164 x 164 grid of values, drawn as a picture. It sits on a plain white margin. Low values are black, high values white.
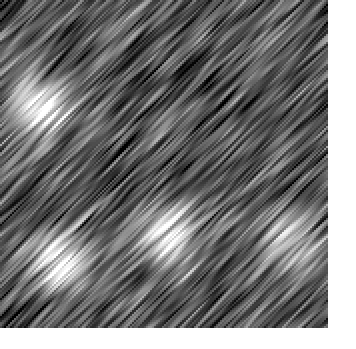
Grain: diagonal, up to the right. Bumps: four. Odd rows or columns: none.
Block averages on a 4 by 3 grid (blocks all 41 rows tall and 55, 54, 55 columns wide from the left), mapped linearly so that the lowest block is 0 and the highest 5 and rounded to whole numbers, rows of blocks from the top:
101
500
132
422
